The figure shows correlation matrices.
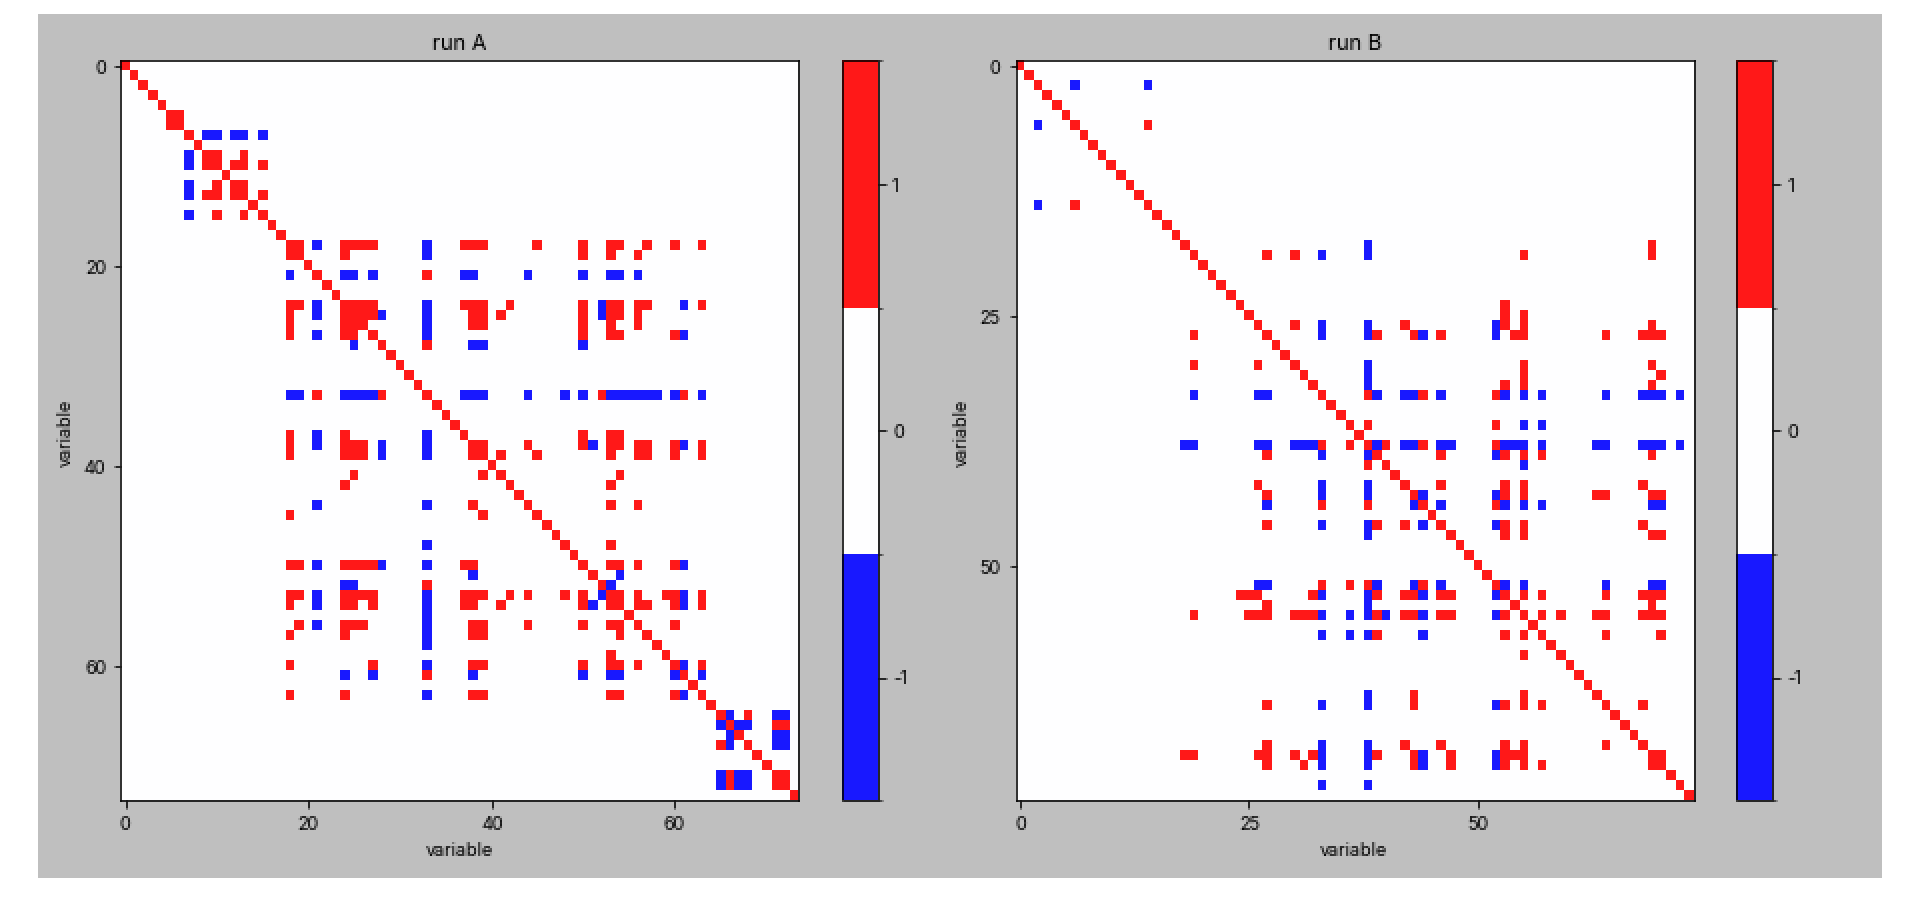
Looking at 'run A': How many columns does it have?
74
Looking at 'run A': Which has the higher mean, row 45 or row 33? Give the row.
45
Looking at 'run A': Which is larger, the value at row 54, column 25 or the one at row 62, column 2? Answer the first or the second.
the first
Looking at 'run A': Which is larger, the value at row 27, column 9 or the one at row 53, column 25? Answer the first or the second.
the second
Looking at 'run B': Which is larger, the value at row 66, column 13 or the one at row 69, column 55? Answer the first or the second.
the second
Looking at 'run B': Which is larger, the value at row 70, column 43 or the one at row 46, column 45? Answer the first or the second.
the first
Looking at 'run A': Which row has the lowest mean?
33
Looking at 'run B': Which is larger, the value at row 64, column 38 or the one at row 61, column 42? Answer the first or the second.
the second
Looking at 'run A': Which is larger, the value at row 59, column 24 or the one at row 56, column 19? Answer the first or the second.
the second
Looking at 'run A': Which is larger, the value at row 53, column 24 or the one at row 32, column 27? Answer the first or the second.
the first
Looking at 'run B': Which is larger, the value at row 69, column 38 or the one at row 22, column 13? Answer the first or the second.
the second
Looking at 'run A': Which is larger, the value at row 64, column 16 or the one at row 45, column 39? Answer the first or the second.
the second
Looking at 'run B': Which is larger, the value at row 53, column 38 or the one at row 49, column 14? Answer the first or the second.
the second
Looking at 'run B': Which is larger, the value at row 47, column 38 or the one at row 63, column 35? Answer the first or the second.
the second
